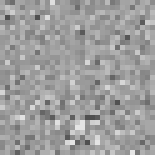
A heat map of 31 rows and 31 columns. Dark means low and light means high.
Grain: fine. Roughest part: bottom middle. Odd patch: rougher, in the bottom middle. Mirror symmetry: none. Odd rows or columns: none. Slope: none. Stripes: none.
